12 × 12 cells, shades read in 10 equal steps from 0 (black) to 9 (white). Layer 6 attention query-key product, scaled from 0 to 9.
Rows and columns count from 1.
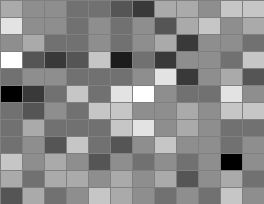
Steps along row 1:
down same down same down down up same down up same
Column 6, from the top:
3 4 4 1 4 8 7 7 3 5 6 6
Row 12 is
3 6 4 5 7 6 5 4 5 4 7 5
